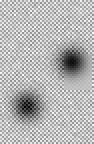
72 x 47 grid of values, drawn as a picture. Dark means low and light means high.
Odd patch: calmer, in the middle right. Odd rows or columns: none. Calmest part: middle right. Slope: none. Dips: two. Ninth with the lowest average: middle right.
